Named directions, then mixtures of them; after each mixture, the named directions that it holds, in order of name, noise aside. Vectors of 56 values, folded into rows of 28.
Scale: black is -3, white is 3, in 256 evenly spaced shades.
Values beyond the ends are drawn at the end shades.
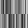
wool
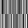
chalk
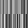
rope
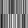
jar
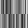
wool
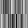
jar, rope, wool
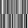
chalk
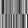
chalk, wool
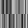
wool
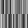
chalk, rope, wool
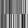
jar, wool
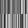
rope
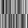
chalk, wool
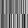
jar, rope, wool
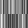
jar, rope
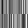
chalk, jar, wool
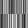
jar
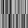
rope, wool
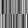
chalk, wool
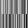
chalk, rope
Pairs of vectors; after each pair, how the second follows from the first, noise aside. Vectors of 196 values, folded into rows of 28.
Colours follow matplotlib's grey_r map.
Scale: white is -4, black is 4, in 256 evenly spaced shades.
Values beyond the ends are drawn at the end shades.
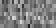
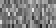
shuffled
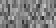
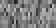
shuffled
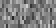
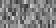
negated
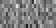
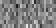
negated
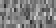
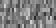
negated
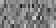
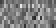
negated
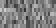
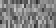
shuffled
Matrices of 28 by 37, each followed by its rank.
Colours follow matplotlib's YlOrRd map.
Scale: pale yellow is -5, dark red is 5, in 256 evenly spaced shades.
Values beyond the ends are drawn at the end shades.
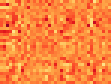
five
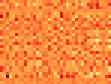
five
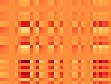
one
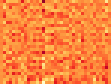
five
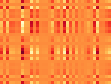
one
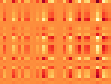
one
